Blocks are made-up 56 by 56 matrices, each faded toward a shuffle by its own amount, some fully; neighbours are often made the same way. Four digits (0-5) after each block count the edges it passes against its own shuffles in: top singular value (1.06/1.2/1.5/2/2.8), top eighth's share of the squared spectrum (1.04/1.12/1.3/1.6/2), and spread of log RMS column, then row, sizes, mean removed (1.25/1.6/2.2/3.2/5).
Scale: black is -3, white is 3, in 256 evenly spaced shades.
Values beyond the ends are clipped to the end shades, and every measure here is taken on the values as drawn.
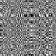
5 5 3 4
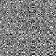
4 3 2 2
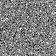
0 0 0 0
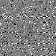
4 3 1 2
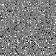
3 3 0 2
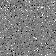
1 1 0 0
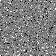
1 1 0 0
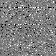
3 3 0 2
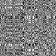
4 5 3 3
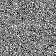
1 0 0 0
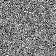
0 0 0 0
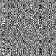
4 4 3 2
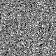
2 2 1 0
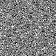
2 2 0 0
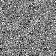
2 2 0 0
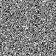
2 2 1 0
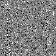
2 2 3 0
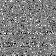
1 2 0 3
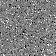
0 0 0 0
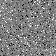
1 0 0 0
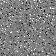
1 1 0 0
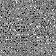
3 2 0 2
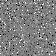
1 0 0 0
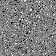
0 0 0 0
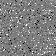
2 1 0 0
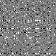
4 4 1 2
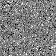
0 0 0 0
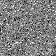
0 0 0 0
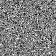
0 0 0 0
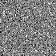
0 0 0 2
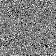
0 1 0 2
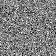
0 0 0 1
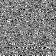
1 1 0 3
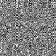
4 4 2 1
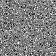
2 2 0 1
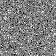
2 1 0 0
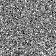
2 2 0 1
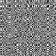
4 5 3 3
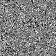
1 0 0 0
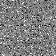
1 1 0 2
